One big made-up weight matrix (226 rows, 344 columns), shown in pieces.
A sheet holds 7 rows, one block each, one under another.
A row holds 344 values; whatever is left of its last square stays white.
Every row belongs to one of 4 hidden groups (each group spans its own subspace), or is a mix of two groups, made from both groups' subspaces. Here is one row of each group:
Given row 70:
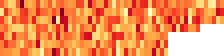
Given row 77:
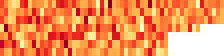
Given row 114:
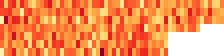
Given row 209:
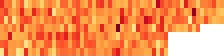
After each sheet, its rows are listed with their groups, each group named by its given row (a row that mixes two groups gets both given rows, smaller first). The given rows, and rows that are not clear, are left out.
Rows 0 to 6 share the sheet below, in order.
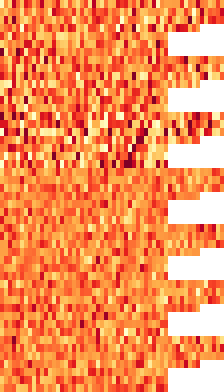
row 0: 209
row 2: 114
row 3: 114
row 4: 70
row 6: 77
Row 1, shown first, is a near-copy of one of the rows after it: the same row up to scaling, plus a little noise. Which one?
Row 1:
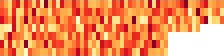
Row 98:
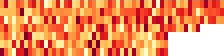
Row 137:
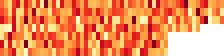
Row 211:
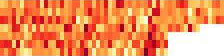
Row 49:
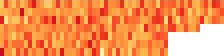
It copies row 137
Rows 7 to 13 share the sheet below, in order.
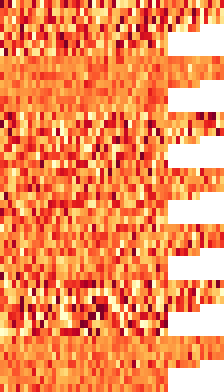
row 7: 209
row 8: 114
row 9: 70
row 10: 77
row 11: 209
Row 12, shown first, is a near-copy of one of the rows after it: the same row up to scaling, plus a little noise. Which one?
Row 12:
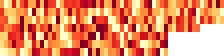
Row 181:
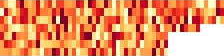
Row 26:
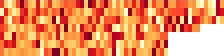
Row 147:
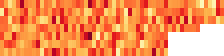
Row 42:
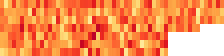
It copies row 42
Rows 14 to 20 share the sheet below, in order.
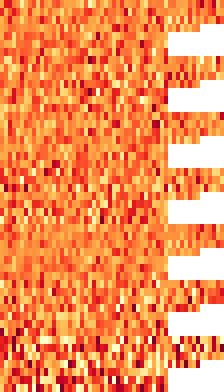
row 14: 70
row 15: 70
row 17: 114
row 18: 70
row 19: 209
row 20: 77
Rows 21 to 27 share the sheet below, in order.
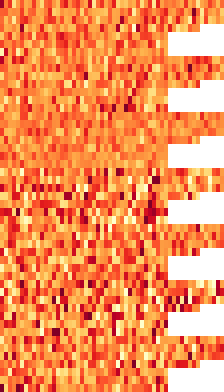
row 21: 209
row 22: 114
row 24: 114
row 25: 77
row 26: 70
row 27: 209
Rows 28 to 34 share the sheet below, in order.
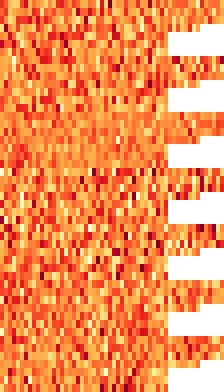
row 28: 77
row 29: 77
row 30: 209
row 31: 209
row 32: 70
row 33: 114
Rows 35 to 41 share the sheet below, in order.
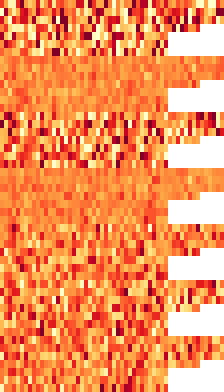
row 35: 70
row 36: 77 and 209
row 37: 70
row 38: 114
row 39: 77
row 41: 114
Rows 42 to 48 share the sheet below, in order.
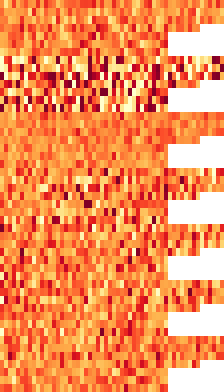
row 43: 114
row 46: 209
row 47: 114
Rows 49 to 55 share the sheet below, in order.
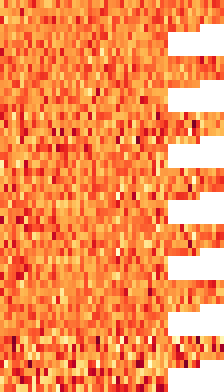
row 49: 114
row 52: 209
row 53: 209
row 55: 77
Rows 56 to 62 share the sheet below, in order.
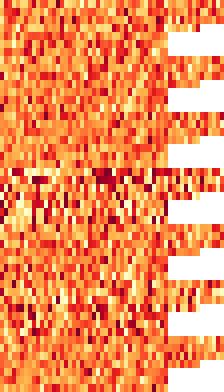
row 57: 114
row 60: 114
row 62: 70
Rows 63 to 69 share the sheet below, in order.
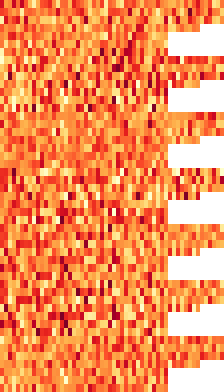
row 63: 114
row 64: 77 and 209
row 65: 70
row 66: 77
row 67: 77
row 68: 77
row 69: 77 and 209
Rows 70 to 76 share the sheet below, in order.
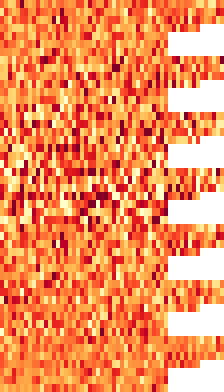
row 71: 77
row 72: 209
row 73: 70
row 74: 70
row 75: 114
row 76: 70
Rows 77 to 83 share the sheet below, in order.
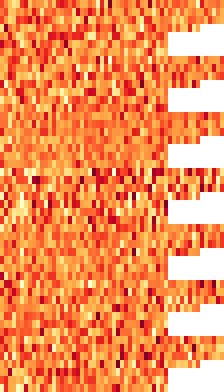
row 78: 77
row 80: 209
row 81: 209
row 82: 70
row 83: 209
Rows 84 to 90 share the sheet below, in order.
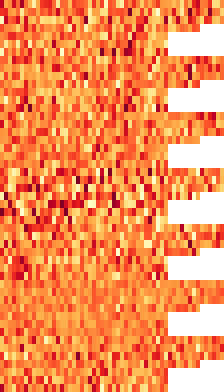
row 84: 114
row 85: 114 and 209
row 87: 77
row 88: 209
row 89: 209
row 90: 114
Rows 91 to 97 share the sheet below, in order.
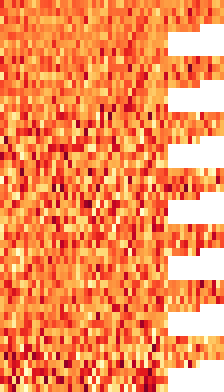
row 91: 114
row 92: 114
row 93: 77
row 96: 70
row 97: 114
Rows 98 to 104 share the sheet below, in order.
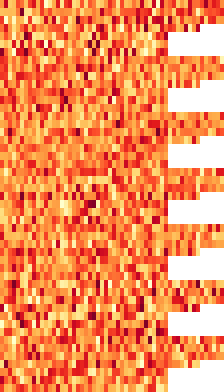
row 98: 114
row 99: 77
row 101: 70 and 77
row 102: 70
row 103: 77
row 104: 77
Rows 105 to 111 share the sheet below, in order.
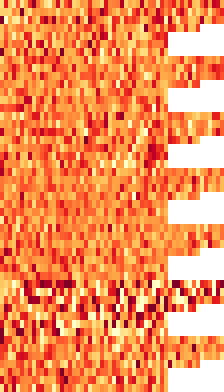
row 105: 114
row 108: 209
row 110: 77 and 209
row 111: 77 and 209
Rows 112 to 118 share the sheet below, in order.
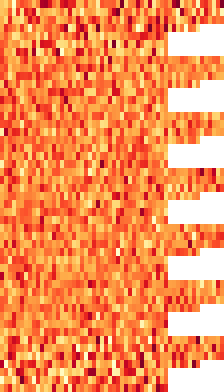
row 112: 77
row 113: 77
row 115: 70
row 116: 209
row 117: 70
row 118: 77
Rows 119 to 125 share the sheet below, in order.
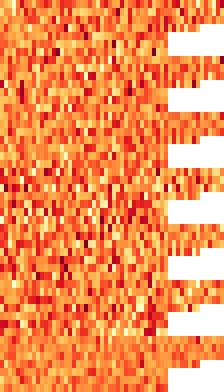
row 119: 70 and 77
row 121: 77
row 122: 114
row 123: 77
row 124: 77 and 114
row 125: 77
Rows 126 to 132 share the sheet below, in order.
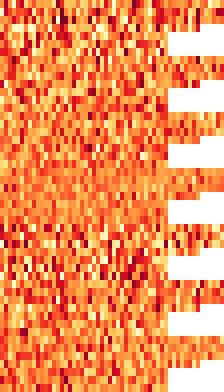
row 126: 70
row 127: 77
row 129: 114 and 209
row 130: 114
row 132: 77
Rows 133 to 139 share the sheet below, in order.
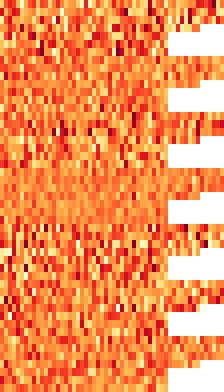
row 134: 114
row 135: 70
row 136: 209
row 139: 77
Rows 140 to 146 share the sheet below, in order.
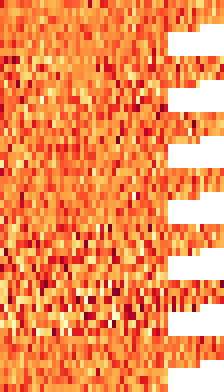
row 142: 209
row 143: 209
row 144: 77
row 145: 77
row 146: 70
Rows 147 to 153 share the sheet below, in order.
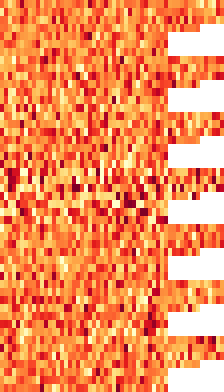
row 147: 70
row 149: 114
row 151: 77 and 209
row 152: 114
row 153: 70
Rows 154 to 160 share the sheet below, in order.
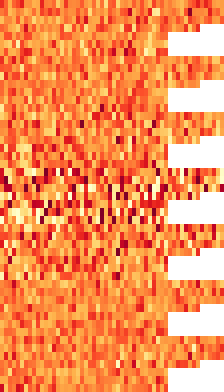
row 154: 114
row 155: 114
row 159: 77
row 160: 209
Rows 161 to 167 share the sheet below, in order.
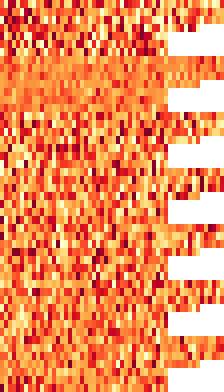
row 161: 114
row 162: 70
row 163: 209
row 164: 209
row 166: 209
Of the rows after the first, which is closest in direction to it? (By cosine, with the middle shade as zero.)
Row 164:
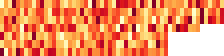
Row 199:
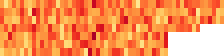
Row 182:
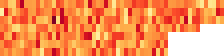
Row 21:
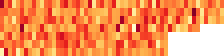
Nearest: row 199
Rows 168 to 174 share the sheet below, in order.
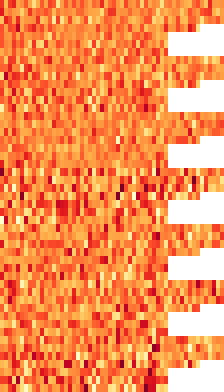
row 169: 114
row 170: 209
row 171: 209
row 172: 114
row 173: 70 and 77
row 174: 114
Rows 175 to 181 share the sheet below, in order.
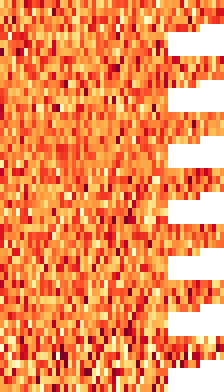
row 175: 209
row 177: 209
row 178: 114
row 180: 114
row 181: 70
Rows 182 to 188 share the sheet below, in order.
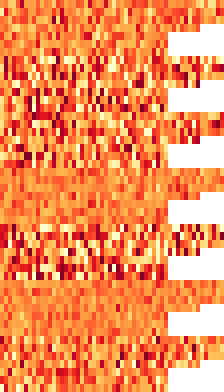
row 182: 70
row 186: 77
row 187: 209
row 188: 209
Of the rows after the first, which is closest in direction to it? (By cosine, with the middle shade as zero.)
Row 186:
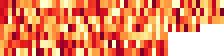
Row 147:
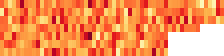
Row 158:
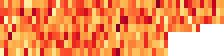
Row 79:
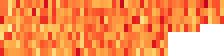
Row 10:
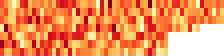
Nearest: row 158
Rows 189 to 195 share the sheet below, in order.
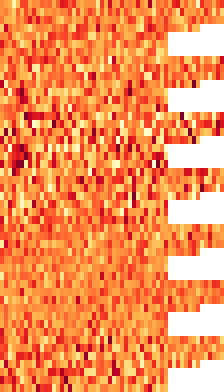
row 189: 77
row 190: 77 and 209
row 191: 209
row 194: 114
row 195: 77
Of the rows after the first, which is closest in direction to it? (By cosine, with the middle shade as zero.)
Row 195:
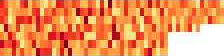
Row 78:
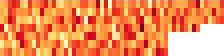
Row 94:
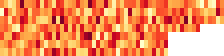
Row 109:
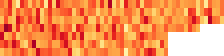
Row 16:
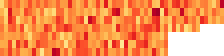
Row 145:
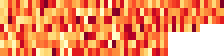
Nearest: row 109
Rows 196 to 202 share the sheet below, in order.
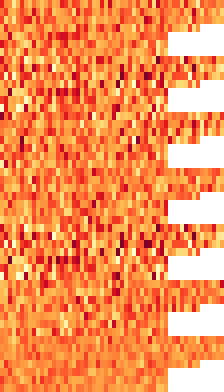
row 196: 77 and 209
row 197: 209
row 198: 209
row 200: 209
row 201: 77
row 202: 77
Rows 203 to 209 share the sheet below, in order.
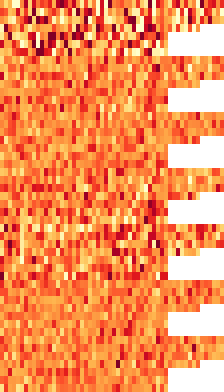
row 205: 77
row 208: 114
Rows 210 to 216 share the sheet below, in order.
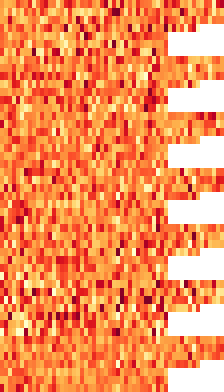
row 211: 114
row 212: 70
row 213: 209
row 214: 209
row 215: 209
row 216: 209
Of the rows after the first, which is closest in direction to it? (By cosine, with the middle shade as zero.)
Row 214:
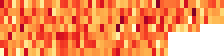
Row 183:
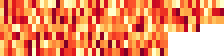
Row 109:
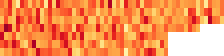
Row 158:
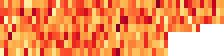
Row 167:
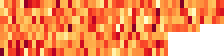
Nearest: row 158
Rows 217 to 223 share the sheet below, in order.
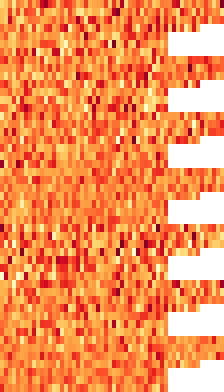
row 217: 77
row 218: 114
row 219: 209
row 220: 209
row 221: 209
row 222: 77
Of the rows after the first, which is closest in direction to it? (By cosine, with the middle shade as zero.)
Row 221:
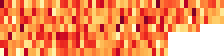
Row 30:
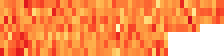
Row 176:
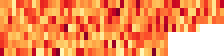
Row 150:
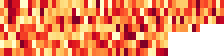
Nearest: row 176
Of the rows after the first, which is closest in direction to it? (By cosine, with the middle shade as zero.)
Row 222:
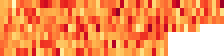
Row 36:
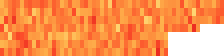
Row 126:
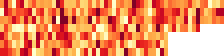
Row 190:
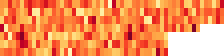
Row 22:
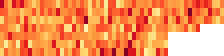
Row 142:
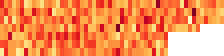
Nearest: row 190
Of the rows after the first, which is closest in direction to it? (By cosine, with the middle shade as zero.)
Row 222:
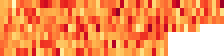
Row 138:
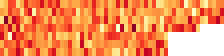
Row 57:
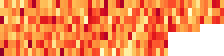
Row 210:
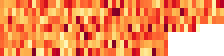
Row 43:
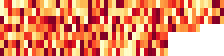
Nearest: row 210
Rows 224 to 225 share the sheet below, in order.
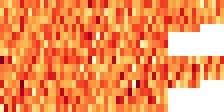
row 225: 209
